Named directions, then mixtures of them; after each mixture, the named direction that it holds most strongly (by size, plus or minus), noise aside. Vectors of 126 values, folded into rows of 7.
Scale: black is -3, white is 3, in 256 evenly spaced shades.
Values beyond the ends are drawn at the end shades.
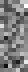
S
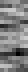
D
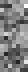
S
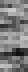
D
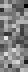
S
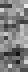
D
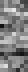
D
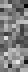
S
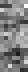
D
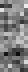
D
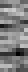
D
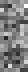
S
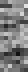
D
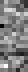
S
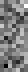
S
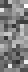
S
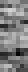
D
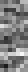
D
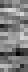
D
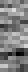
D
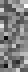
S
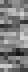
D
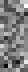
S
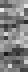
D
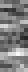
D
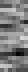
D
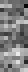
D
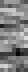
D
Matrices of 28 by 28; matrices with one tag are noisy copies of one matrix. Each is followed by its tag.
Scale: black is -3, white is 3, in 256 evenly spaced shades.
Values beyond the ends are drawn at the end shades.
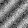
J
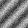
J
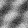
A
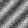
J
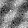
A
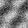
A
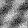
A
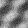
A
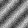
J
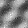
A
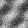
A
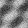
A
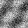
A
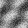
A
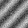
J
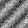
J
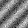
J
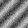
J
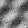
A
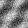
A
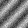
J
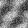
A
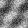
A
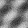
A
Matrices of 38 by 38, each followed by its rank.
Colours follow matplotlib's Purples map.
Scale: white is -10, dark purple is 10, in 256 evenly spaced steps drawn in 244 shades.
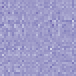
five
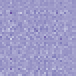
five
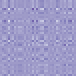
two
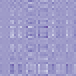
two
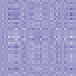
two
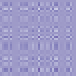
one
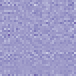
five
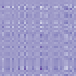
two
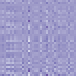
two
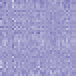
five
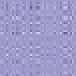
two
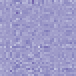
five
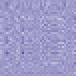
five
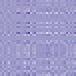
two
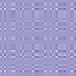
one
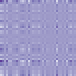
one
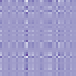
one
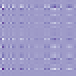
one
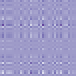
one
